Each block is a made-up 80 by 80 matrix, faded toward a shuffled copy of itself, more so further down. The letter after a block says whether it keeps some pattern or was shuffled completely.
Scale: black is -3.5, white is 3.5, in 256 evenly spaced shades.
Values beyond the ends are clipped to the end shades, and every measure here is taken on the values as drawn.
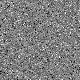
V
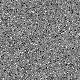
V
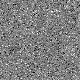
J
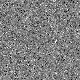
V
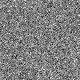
V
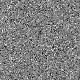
J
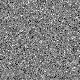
J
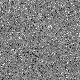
V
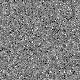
J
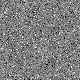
V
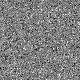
V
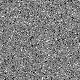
V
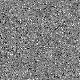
J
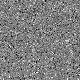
J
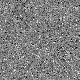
J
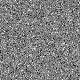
V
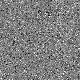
V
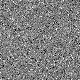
V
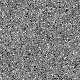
V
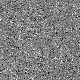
J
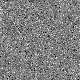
V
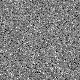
V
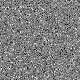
J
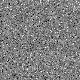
V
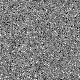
V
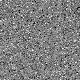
J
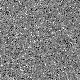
J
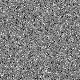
V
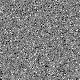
J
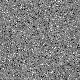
V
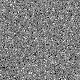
V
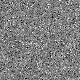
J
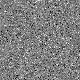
J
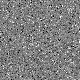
V
